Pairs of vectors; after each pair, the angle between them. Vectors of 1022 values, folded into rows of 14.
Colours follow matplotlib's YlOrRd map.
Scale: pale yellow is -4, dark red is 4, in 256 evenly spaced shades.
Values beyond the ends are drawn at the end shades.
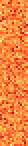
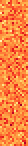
nearly parallel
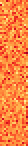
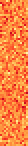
nearly opposite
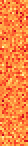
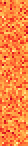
partly opposed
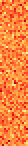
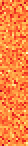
nearly parallel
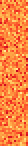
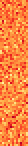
partly opposed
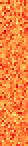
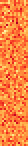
nearly opposite
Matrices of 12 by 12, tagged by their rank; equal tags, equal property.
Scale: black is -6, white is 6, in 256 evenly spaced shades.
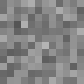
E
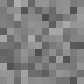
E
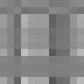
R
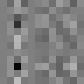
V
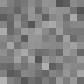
E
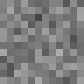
E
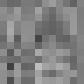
V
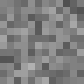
E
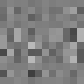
V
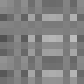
R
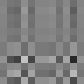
R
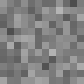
E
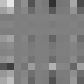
R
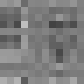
V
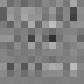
V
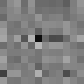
V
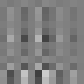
R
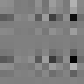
R
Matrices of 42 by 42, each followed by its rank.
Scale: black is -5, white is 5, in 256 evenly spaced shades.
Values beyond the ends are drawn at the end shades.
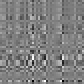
two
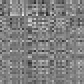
three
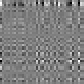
two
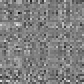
five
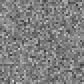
full rank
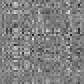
five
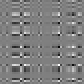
one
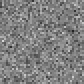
full rank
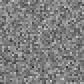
full rank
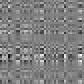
two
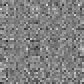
five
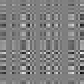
one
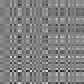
one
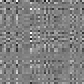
three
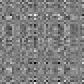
three
